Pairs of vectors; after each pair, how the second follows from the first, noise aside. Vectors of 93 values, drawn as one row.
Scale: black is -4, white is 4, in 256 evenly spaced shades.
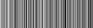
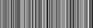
shuffled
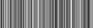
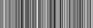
wrapped around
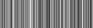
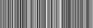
shuffled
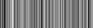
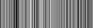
shuffled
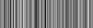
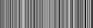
shuffled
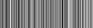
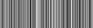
wrapped around
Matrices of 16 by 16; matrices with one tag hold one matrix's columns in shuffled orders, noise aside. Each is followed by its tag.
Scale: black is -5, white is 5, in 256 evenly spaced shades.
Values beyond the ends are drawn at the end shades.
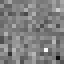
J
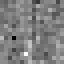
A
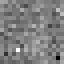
J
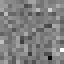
J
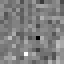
A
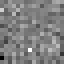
J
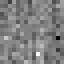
A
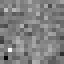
J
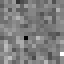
A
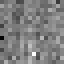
A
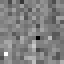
A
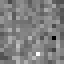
A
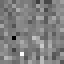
A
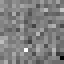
J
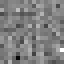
J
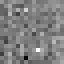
J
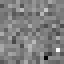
J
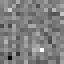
J
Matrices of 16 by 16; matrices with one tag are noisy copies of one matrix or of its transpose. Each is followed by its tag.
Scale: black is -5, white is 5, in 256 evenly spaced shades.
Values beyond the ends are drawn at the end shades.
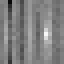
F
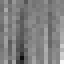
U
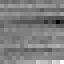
U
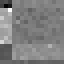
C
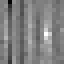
F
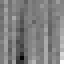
U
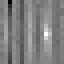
F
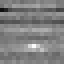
F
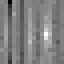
F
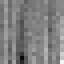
U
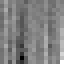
U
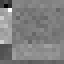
C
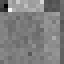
C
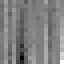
U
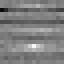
F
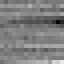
U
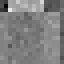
C
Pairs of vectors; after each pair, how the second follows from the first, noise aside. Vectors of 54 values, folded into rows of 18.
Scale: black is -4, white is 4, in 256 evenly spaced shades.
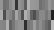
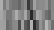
shuffled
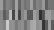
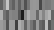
shuffled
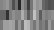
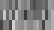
shuffled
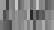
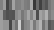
wrapped around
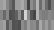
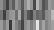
shuffled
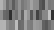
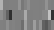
partly zeroed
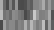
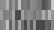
wrapped around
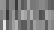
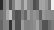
wrapped around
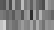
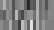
shuffled
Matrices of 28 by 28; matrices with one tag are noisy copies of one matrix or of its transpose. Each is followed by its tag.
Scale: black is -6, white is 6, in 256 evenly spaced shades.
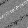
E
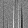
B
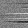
B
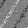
E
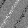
E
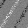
E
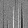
B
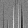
B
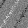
E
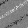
E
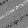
E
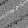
E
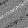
E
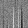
B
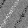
E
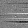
B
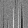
B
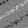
E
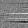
B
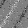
E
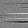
B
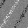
E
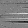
B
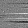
B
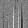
B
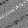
E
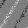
E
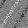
E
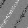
E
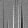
B
